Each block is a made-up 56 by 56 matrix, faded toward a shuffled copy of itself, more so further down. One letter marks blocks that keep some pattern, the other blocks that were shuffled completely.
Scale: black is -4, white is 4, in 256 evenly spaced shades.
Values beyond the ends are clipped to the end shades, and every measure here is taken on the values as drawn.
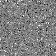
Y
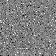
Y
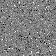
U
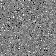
U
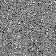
Y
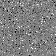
Y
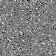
U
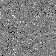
U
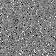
U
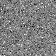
U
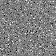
Y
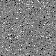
Y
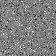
U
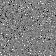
U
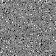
Y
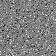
Y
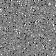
Y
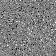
U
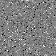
Y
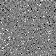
Y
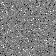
U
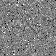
Y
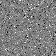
U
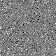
Y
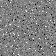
U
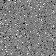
Y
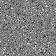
U
